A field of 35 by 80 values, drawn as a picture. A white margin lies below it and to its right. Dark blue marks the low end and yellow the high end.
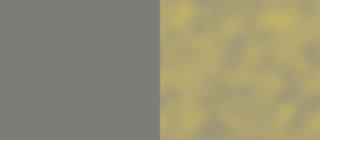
The table splits into one row of 2 panels. Panel 1,1: middling, flat. Panel 1,2: high, blotchy, faint in contrast.
